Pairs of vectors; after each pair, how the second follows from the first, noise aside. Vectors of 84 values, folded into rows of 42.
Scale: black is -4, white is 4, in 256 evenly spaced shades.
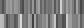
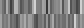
wrapped around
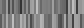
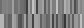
wrapped around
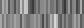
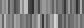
copied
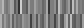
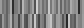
wrapped around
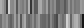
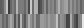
negated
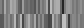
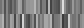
negated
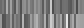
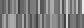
wrapped around
